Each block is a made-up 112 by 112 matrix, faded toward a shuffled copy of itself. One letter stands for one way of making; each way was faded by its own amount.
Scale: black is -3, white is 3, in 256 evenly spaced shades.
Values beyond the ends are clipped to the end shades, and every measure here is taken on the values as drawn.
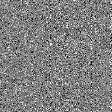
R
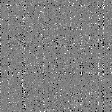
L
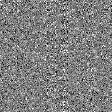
R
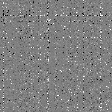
L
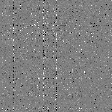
L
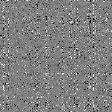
L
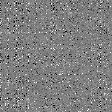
L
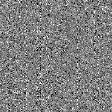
R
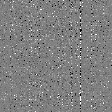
L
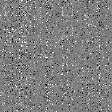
L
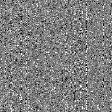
R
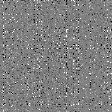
L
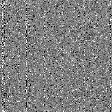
R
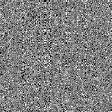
R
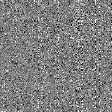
R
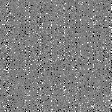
L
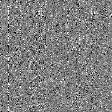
R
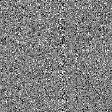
R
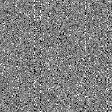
R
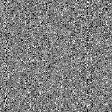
R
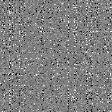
L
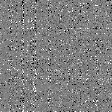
L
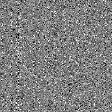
R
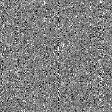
R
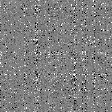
L
